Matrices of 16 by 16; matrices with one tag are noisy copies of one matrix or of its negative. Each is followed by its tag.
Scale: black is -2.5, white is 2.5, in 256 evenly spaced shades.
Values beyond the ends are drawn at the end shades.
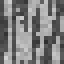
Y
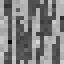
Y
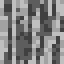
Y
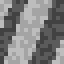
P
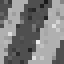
P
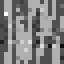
Y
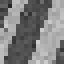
P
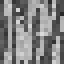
Y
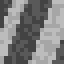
P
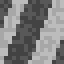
P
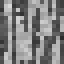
Y
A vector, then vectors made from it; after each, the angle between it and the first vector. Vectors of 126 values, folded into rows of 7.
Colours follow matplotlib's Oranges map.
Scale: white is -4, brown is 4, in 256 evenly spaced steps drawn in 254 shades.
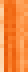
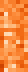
partly opposed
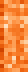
partly opposed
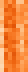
nearly parallel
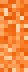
orthogonal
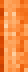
nearly opposite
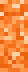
orthogonal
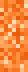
orthogonal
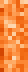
partly opposed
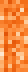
partly aligned
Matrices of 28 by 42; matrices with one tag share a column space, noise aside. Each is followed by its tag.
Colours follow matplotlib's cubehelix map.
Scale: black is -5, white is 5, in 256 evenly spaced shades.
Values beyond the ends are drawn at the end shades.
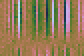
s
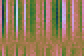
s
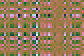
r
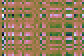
r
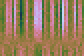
s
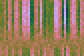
s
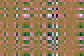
r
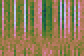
s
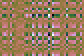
r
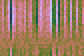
s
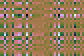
r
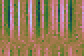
s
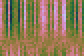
s
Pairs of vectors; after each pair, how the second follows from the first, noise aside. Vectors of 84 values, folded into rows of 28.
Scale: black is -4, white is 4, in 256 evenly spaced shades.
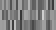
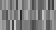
copied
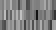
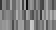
shuffled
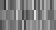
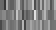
copied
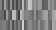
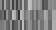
copied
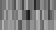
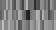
copied
